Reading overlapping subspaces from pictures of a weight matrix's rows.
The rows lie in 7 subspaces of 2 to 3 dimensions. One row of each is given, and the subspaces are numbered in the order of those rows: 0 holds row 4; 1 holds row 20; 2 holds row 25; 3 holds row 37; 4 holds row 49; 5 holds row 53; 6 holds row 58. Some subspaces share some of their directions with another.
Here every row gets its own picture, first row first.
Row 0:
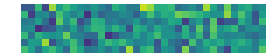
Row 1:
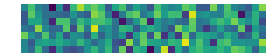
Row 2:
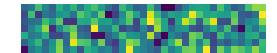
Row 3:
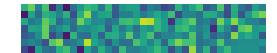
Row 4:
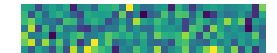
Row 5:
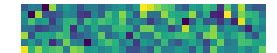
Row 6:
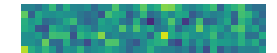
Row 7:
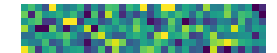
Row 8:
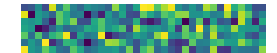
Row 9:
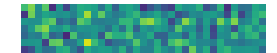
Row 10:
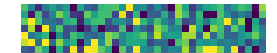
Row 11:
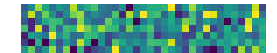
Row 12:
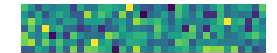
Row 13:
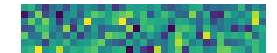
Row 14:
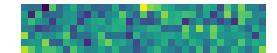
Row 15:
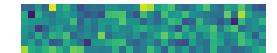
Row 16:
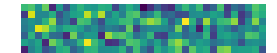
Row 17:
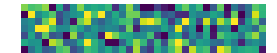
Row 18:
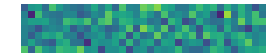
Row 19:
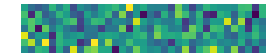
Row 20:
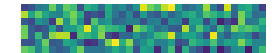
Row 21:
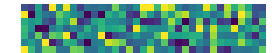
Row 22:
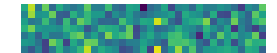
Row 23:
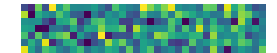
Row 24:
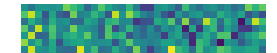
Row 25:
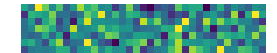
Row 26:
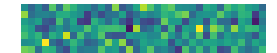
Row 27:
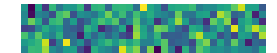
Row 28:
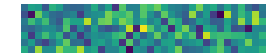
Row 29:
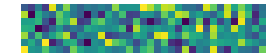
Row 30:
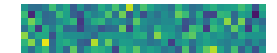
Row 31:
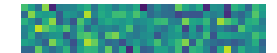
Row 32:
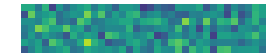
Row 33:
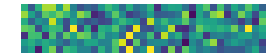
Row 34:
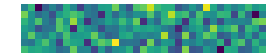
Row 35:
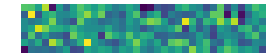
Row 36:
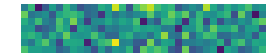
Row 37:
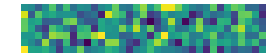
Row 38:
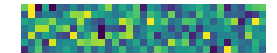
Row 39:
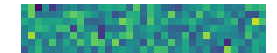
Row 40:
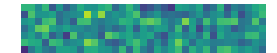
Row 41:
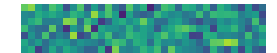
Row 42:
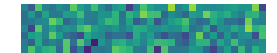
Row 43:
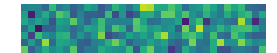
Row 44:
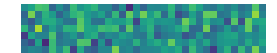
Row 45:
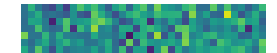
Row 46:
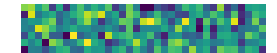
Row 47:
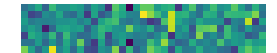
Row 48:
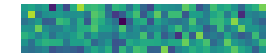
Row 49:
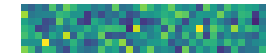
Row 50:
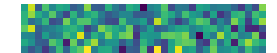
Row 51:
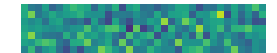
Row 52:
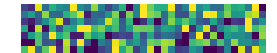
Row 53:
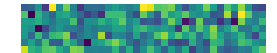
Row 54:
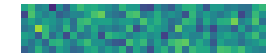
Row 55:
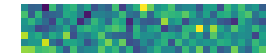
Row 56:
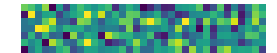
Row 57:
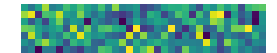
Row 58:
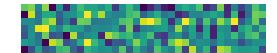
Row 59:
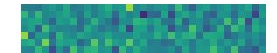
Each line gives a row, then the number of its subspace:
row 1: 5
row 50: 0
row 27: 0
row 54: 5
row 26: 4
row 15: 5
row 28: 4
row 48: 5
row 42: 0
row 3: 6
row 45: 5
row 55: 4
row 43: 6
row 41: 3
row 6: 3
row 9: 6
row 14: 4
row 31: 3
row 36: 2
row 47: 1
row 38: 2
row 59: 1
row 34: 2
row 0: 3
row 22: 0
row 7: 3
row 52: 0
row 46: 3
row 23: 2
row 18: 4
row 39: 2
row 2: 3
